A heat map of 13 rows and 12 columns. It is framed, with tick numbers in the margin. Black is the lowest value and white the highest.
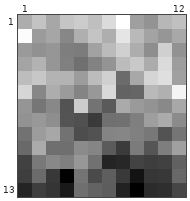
The field climbs toward the top. There are no regular stripes. The ninth with the highest average is the top middle. The bottom right is the ninth with the lowest average.
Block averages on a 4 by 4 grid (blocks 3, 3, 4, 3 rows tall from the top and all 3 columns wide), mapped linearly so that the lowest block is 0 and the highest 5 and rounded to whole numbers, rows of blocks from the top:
4454
4345
3223
1101
